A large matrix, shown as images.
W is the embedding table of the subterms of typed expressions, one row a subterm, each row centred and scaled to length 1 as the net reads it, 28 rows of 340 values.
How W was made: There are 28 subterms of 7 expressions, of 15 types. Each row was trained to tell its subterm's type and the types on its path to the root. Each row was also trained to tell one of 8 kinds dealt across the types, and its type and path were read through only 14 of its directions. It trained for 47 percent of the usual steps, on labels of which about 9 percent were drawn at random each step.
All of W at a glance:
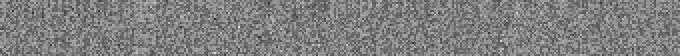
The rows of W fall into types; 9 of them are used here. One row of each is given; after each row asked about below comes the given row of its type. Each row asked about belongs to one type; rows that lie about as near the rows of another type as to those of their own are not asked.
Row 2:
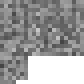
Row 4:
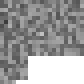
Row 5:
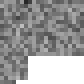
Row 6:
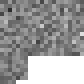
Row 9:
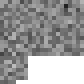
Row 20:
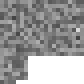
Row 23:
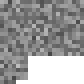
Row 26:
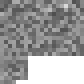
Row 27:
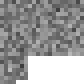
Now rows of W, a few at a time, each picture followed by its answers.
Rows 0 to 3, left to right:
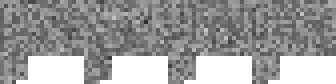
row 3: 2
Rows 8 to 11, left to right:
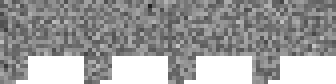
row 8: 4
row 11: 27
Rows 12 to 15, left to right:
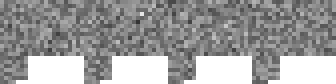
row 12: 9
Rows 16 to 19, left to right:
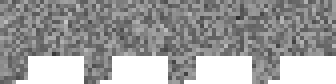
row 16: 6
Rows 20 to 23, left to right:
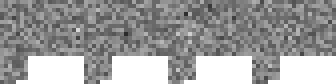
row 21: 2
